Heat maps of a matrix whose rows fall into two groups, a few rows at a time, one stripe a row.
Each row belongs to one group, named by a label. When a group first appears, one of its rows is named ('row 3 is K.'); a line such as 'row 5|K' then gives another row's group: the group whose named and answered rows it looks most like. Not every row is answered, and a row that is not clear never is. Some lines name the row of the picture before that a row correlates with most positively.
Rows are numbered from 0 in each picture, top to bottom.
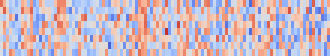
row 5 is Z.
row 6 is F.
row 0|F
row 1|F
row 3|F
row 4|F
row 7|Z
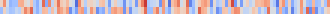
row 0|F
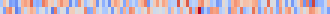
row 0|F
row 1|Z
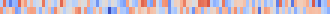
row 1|Z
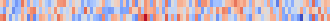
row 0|F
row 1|Z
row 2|F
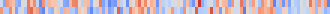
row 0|Z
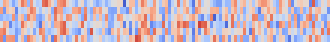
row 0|F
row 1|Z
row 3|F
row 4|F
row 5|Z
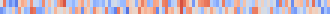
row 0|F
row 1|Z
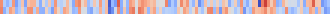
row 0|Z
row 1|Z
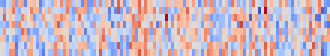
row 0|Z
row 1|Z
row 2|F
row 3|Z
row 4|F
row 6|Z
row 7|Z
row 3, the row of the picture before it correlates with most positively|0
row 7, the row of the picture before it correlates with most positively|1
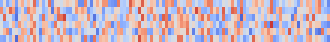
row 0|Z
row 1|Z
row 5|Z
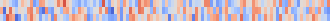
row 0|F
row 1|Z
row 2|Z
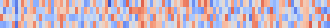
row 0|F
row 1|Z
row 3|Z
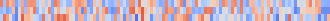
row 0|Z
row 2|F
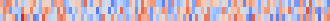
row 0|Z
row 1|F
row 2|F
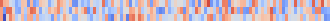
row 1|Z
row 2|Z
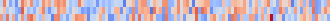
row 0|F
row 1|F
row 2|Z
